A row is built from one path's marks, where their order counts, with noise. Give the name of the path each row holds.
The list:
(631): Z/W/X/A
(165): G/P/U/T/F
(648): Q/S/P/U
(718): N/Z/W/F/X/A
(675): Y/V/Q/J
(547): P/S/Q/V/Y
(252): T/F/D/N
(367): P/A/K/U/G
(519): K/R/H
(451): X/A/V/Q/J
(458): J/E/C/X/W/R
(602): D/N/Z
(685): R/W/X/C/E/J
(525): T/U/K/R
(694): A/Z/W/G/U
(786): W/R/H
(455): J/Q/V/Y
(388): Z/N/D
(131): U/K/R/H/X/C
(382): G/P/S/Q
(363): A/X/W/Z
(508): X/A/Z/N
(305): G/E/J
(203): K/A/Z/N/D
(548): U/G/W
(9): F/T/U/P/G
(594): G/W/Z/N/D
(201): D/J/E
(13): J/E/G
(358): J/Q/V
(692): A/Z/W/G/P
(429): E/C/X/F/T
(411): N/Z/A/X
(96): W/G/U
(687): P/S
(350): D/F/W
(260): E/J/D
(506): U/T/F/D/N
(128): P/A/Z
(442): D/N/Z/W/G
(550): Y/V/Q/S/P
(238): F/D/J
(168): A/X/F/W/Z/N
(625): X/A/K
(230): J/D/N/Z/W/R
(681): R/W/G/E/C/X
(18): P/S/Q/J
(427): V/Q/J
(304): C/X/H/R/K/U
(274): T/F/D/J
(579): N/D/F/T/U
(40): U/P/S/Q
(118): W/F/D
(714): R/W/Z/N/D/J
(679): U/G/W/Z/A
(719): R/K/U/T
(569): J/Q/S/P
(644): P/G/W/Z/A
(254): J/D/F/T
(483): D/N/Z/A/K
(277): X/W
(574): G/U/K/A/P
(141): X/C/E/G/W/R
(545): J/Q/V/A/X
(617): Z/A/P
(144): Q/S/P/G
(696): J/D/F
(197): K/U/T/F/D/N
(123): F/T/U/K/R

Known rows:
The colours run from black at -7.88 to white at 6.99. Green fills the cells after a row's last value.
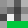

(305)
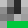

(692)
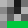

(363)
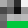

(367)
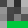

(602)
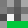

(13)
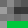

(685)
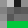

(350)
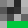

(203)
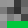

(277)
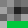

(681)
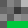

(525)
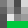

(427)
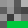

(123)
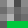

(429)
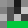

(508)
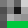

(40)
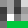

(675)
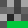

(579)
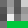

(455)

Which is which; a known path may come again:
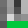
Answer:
(545)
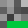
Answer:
(123)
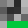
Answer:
(203)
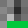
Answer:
(141)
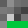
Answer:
(458)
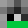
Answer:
(718)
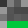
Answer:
(230)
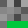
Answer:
(254)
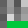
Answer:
(358)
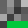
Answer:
(506)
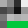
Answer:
(367)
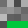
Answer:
(274)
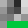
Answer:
(617)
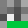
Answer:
(13)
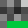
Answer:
(197)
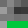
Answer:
(685)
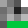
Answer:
(165)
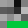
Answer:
(625)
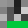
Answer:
(508)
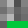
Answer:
(429)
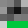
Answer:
(594)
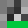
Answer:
(411)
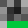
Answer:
(442)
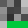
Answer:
(388)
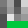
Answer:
(427)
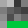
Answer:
(118)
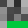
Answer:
(602)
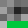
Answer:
(681)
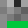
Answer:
(238)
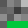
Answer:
(525)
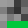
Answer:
(277)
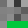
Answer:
(696)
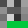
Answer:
(201)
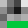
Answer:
(644)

